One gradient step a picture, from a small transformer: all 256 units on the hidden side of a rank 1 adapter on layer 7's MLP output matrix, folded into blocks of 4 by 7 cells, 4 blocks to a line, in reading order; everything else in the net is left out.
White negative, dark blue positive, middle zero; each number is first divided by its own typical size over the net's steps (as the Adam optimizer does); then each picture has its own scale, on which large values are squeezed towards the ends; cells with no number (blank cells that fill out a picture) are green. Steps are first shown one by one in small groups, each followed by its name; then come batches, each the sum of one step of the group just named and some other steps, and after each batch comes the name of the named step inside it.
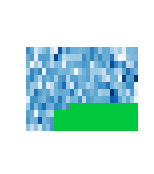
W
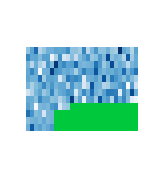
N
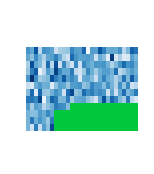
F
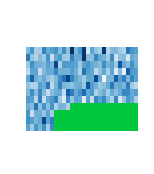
F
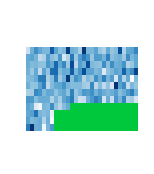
N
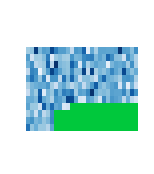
F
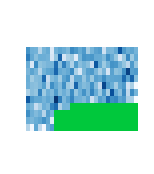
N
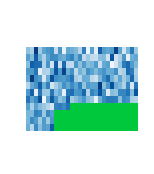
F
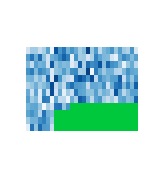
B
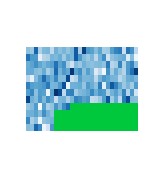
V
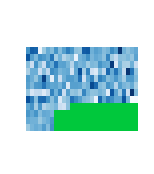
B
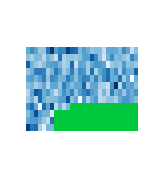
B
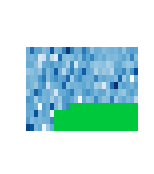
V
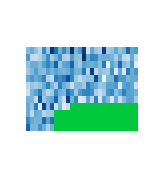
B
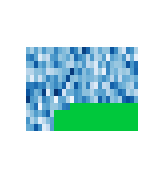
V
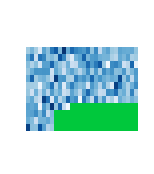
B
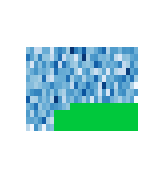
B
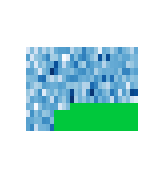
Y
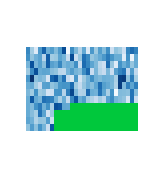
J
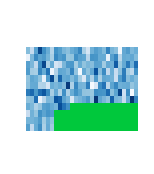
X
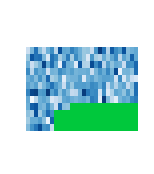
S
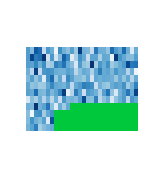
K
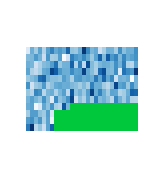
Y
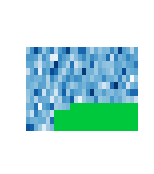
K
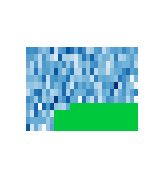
K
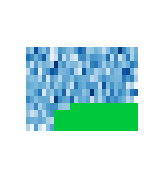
K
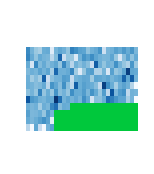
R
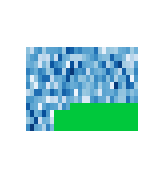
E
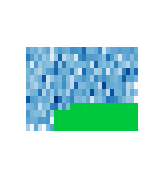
R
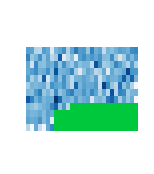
R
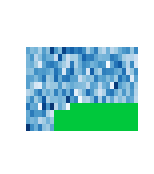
E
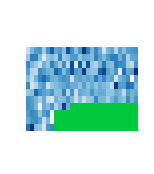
E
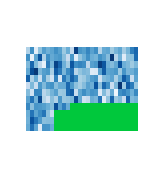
E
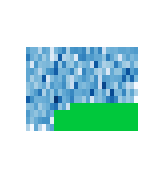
R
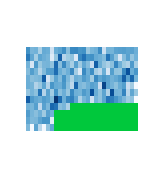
R
